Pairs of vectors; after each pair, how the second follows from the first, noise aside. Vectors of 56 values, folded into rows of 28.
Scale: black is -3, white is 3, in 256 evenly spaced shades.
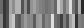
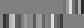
partly zeroed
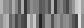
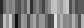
wrapped around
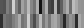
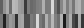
wrapped around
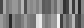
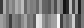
copied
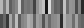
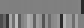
partly zeroed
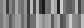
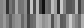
copied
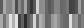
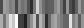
copied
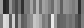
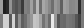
copied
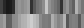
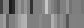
partly zeroed
